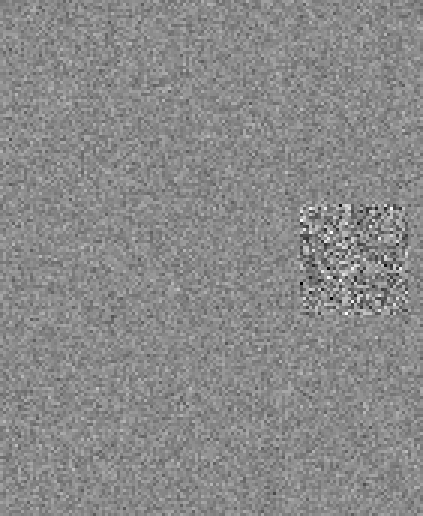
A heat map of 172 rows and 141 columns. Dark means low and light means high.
A few values lie far out on both sides of the bulk. The halves do not mirror each other. Values change most from cell to cell in the middle right. In the middle right lies a patch that is rougher than the rest. No overall slope runs across the table. Fine speckle covers the field. There are no regular stripes.
